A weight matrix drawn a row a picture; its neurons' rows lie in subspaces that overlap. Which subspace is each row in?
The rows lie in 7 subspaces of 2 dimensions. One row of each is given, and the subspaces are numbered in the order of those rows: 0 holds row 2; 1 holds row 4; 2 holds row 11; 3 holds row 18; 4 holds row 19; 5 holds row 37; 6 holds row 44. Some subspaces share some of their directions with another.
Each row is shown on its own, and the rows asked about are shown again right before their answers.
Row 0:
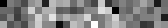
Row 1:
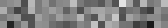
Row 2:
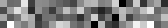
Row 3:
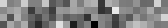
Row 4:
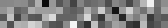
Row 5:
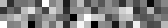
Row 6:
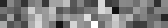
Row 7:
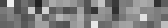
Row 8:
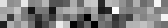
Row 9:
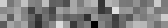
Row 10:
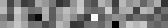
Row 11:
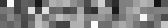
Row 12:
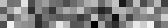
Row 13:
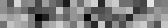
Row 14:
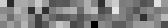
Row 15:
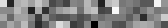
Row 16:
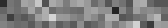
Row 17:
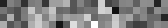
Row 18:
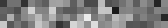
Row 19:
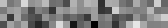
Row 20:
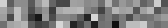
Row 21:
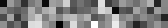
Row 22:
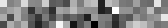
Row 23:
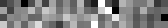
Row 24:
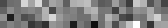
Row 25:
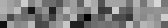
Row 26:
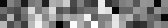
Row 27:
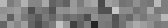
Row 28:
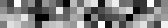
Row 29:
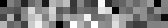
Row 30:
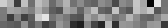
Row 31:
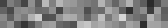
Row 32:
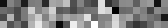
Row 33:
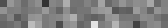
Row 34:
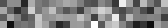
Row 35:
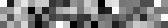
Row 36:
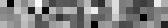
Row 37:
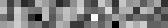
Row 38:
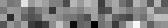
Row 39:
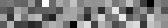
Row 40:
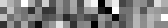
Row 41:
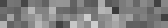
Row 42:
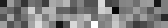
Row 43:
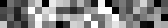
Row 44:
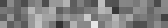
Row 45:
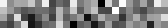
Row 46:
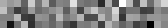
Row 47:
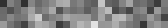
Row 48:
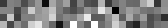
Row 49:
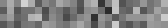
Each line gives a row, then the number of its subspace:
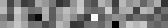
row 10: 5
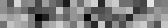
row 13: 6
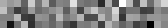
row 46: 0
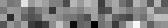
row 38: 4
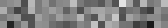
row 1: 0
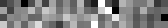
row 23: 5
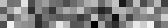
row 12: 0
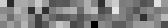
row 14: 2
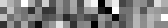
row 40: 5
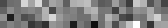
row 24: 4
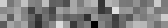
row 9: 6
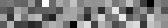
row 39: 1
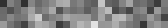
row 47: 1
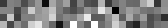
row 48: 1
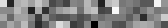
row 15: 2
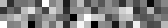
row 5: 3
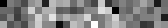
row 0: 4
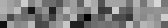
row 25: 3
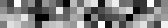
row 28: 6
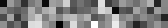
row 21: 3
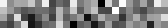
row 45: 0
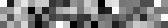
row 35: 2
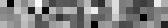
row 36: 2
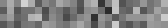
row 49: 5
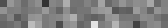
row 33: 3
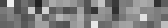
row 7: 2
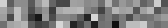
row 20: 5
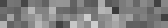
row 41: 3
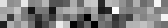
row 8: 3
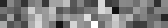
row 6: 6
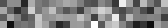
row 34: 0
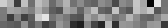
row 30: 6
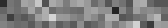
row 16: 4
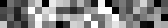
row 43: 4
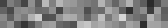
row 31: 1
